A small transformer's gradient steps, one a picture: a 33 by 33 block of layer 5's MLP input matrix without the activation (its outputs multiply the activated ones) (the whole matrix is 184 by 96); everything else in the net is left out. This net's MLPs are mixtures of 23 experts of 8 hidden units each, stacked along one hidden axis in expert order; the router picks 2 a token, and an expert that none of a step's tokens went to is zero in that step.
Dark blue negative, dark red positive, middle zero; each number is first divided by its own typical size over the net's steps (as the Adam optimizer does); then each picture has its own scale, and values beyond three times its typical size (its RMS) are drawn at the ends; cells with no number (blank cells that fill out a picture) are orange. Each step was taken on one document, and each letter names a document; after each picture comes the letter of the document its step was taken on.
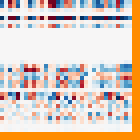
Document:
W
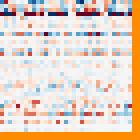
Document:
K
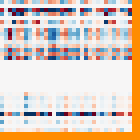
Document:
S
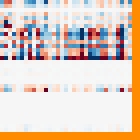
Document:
K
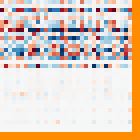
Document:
S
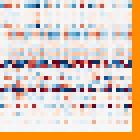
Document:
K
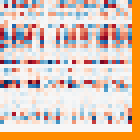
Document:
K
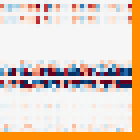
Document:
W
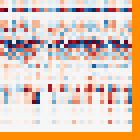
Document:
S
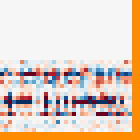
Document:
W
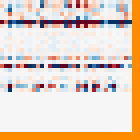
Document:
S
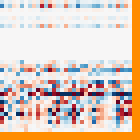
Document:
W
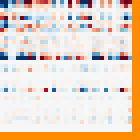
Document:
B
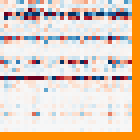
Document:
K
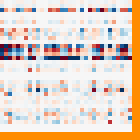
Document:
B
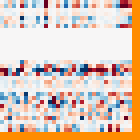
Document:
W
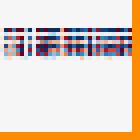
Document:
S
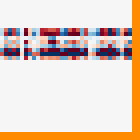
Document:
K
